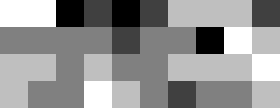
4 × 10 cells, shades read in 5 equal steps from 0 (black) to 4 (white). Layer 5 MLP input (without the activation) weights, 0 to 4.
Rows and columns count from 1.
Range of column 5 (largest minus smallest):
3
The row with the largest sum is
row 3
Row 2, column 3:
2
